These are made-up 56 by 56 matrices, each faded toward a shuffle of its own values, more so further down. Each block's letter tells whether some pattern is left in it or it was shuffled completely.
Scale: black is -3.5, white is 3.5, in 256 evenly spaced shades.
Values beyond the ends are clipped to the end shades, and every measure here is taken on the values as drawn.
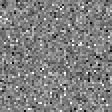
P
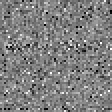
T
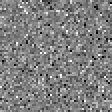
P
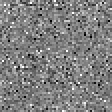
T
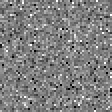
P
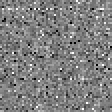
T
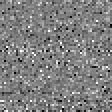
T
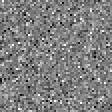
P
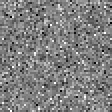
P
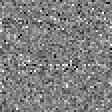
T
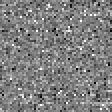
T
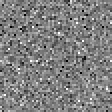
P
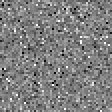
P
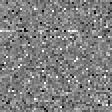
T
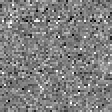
T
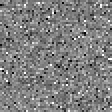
P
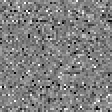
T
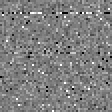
T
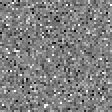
P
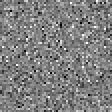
P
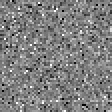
P
